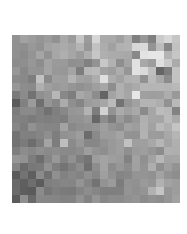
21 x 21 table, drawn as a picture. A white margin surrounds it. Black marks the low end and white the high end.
The halves do not mirror each other. The top right is the ninth with the highest average. In the top right lies a patch that is rougher than the rest. Values rise toward the top right.
